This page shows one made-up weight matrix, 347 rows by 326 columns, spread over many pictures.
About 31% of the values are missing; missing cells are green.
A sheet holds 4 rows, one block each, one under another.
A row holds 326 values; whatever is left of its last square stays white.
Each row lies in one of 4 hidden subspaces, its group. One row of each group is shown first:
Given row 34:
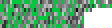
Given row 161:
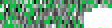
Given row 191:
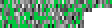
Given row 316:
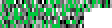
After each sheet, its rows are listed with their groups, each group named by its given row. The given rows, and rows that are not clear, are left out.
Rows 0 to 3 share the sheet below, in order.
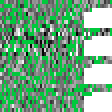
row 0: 34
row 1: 34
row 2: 34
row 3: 316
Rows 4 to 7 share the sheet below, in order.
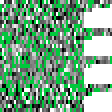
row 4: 34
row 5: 34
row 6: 34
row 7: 34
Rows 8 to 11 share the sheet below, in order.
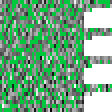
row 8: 316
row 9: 161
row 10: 316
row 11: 161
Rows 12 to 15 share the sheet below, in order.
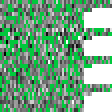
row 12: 191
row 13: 191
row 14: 34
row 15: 191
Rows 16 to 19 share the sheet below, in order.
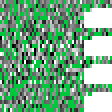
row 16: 316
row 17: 161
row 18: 34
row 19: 191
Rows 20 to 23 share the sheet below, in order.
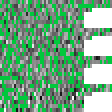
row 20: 34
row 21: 191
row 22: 34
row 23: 34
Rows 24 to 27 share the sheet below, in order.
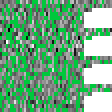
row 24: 191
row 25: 191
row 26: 191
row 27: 161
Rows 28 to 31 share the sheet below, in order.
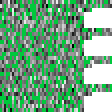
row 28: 191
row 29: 191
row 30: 316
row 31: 191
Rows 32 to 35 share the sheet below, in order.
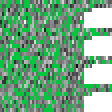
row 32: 191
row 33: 316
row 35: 161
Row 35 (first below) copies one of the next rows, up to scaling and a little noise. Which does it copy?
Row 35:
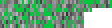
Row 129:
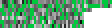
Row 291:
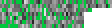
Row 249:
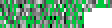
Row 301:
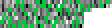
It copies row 291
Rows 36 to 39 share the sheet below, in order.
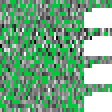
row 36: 34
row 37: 316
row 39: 34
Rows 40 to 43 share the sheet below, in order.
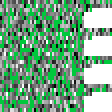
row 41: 191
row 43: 316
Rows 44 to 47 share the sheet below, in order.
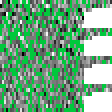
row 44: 191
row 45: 161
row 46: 34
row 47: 161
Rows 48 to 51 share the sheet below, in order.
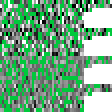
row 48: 191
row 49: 161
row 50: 161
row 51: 316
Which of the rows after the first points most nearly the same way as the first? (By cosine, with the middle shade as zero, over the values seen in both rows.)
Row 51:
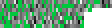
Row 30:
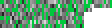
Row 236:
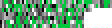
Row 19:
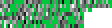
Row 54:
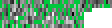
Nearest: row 236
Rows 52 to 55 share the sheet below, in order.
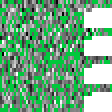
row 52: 161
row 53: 161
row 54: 34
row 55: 161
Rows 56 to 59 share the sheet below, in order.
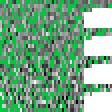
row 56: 316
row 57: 191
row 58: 34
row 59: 161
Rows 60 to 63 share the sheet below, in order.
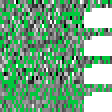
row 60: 316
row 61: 34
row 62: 191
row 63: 161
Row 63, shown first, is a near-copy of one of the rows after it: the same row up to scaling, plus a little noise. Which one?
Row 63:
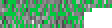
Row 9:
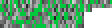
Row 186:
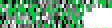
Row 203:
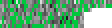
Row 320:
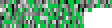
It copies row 186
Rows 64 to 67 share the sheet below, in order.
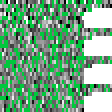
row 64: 191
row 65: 34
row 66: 316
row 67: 191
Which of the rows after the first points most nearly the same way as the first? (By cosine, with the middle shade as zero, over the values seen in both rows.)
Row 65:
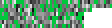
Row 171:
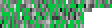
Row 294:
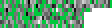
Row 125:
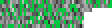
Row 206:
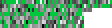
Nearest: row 125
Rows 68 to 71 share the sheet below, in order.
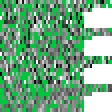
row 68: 316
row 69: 34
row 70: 316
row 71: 161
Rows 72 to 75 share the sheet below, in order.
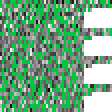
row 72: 191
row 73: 316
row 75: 316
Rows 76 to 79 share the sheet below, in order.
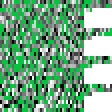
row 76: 161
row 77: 161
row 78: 316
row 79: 34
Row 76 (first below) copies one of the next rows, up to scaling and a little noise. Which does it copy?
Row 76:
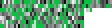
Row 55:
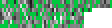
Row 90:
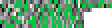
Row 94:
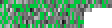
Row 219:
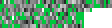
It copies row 219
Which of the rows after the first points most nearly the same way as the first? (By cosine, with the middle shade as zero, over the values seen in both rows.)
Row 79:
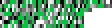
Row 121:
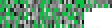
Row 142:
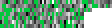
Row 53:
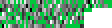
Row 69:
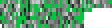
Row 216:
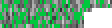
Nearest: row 216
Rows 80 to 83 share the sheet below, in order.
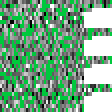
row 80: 316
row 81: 161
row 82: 34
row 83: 34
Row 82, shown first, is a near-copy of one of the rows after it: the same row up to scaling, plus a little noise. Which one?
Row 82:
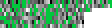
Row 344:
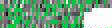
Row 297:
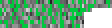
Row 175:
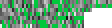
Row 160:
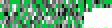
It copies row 297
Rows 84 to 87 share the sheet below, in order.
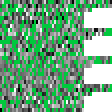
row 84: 191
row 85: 191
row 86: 316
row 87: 34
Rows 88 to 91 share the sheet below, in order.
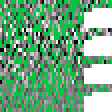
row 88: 191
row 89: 161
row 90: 161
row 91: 34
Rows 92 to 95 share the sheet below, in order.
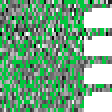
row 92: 316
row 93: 161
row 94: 161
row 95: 191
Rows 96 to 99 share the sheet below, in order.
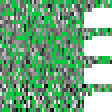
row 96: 161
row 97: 34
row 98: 34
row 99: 34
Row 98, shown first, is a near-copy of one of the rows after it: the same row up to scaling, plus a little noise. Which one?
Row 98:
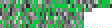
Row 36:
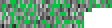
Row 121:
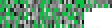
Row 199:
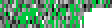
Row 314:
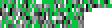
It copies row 314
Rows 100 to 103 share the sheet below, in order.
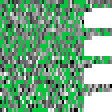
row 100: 34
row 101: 316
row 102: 191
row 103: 191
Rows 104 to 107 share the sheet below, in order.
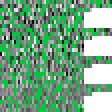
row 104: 191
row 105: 34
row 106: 34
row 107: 34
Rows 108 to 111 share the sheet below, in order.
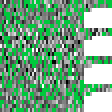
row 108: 34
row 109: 191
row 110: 316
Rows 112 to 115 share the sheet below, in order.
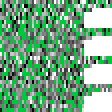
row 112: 161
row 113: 316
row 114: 34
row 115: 161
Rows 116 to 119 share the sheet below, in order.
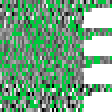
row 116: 191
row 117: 191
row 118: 316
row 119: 316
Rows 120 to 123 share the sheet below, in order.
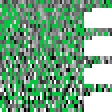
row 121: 34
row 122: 316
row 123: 34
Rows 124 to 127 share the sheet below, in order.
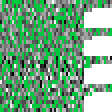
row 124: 316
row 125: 34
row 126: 161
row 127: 316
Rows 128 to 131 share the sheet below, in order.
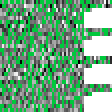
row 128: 161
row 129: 161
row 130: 34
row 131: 191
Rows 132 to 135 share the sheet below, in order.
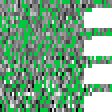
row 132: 34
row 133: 191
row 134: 191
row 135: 316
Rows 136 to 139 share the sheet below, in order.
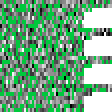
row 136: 34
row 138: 161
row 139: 316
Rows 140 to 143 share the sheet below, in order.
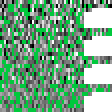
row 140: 34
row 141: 191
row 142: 316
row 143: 191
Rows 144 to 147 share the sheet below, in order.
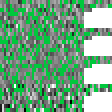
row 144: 161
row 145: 191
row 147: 316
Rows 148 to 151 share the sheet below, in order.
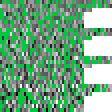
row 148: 191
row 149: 161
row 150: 191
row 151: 191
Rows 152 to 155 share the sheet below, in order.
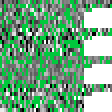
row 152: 34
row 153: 191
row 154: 161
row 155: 34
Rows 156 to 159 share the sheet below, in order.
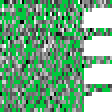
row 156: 161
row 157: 191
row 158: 34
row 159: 161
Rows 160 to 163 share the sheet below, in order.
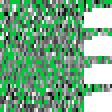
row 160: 34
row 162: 316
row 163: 191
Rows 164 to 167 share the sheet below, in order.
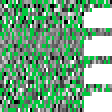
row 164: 316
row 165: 34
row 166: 191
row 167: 34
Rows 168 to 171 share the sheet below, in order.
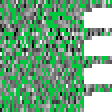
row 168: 316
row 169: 34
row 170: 191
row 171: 34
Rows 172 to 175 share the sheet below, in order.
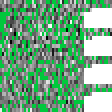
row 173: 34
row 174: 191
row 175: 34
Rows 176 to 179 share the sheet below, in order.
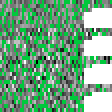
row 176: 191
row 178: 316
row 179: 316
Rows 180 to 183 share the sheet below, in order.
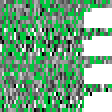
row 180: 34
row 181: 316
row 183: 316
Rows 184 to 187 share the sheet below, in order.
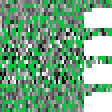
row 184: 316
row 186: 161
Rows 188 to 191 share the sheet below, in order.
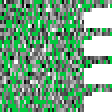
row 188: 34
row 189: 191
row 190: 34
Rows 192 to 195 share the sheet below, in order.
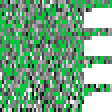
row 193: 34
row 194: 316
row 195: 34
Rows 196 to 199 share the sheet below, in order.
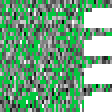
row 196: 34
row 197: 34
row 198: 316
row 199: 34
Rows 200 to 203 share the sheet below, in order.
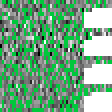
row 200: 161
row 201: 316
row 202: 34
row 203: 161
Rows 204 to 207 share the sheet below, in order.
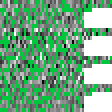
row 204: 191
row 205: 34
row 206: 316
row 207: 34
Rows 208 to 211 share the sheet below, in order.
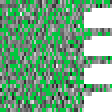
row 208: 191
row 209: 316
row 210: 316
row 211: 191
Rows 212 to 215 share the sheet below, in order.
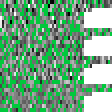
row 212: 316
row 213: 34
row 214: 316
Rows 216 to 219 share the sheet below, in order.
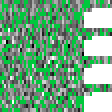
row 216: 34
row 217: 191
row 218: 316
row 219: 161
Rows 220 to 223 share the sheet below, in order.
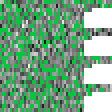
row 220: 161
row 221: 34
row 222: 34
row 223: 34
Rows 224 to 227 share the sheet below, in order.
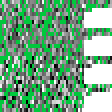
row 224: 34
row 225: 161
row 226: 161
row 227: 191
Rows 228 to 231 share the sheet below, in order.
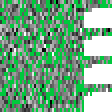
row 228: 34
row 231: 161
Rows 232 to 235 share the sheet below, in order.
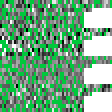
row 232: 316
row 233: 34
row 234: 191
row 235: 316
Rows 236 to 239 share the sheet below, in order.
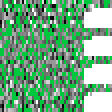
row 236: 316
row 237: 316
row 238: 191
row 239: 161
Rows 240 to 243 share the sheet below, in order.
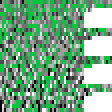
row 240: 34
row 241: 161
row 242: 316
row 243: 316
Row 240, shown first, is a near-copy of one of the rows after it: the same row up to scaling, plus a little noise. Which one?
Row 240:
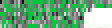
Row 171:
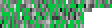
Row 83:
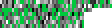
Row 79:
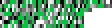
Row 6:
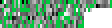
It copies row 6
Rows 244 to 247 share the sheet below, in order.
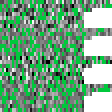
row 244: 191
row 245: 316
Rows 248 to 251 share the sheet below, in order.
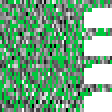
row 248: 316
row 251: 161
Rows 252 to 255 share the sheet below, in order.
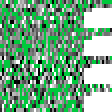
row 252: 316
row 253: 191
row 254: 34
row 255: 316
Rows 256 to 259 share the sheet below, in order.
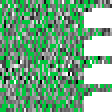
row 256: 191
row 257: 316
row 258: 34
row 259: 161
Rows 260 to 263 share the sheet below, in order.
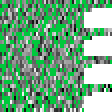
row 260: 191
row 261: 316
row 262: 34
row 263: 161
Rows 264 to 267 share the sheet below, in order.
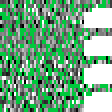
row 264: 34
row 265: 161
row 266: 161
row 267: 191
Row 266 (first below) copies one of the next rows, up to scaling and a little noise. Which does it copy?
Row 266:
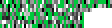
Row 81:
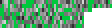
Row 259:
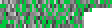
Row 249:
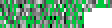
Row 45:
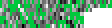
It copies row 81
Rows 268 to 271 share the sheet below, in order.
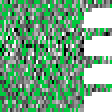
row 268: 191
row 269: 161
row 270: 316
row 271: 191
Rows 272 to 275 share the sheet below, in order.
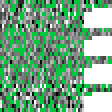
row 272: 34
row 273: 316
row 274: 161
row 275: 316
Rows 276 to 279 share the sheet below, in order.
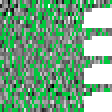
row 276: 191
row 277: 34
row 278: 34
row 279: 316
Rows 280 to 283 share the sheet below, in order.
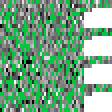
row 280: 34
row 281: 161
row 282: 34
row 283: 161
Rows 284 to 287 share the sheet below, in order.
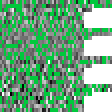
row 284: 191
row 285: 191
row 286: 316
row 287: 34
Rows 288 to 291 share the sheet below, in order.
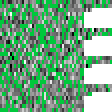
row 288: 34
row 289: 191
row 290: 34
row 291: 161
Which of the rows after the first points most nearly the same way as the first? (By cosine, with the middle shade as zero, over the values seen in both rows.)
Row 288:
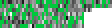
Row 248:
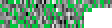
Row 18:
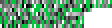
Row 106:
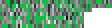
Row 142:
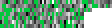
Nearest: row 18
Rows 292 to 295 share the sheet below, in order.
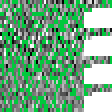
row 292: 191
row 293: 191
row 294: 316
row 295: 191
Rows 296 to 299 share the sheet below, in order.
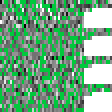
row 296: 161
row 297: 34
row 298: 191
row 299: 34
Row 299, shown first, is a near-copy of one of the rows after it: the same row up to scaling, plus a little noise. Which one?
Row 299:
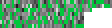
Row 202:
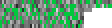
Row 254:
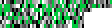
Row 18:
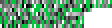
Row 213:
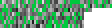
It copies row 202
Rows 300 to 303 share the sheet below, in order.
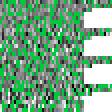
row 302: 161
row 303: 161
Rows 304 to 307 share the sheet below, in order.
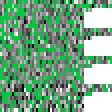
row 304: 191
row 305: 34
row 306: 34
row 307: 34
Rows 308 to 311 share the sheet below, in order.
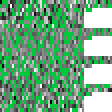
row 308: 161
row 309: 34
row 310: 34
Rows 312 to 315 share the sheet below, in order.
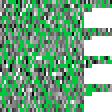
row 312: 34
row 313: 34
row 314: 34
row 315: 34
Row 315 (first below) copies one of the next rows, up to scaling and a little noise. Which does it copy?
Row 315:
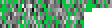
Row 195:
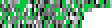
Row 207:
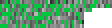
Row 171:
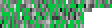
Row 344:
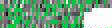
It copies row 195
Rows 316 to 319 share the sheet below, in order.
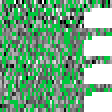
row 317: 34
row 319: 161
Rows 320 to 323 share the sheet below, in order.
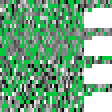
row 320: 161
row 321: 34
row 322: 34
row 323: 161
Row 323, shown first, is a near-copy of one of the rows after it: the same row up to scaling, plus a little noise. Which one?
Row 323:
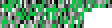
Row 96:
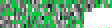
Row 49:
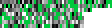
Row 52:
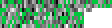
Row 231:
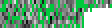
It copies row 52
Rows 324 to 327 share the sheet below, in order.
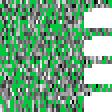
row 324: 191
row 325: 34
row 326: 34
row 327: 161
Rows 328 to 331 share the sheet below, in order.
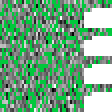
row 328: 316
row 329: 191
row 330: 34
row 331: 316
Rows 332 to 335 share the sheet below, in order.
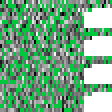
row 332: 161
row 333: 316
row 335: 161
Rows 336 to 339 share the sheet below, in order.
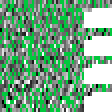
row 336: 191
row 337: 161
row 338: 34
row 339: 161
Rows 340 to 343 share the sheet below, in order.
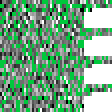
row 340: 161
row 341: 34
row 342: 316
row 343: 34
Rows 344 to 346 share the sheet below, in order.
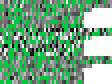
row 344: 34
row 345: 191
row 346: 316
